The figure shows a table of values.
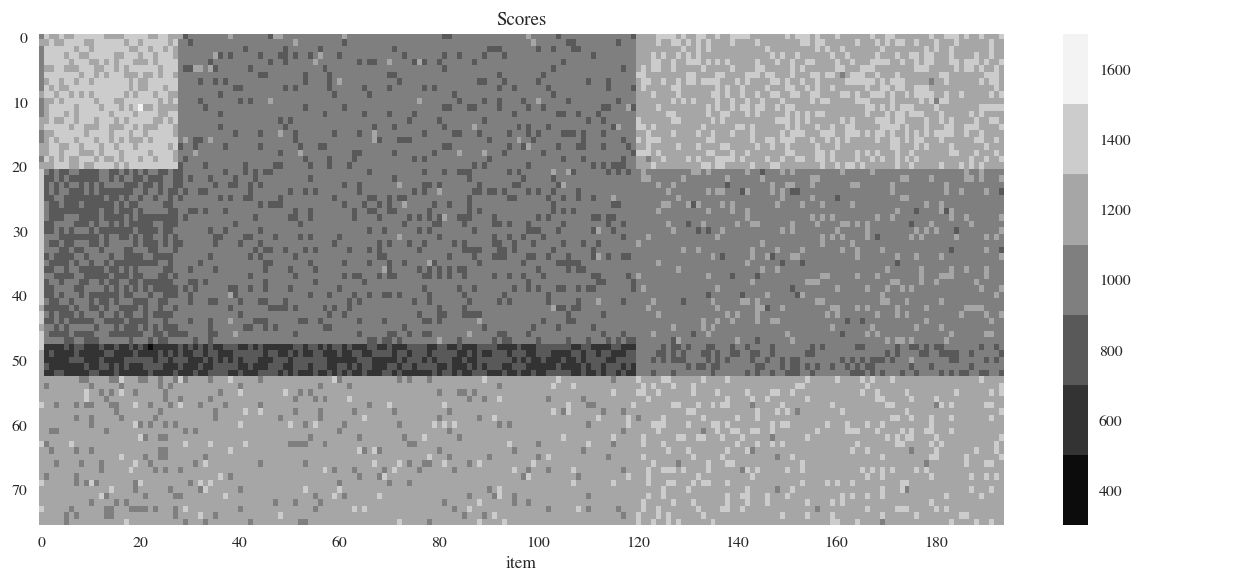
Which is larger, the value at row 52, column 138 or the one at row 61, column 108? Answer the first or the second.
the second
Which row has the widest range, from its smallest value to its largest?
48
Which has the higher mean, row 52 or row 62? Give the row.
62
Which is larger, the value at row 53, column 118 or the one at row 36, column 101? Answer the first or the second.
the first
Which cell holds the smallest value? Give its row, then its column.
48, 22
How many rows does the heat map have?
76
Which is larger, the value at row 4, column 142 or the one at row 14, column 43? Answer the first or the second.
the first
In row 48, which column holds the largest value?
0
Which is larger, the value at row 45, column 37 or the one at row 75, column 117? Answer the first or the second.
the second
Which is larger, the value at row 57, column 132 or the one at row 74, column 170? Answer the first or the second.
the first
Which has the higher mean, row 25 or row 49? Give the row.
25
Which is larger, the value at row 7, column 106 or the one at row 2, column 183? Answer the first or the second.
the second
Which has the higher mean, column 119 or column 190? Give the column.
190
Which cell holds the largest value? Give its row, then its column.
11, 20
